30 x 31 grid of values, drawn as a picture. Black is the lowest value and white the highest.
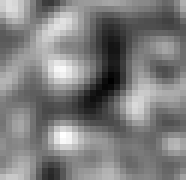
The centre is the ninth with the lowest average. The texture is blotchy. Neither half mirrors the other. No lone cell stands out from its neighbours.
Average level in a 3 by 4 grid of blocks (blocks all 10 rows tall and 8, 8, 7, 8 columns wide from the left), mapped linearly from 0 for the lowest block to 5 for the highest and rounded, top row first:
5502
3304
4533
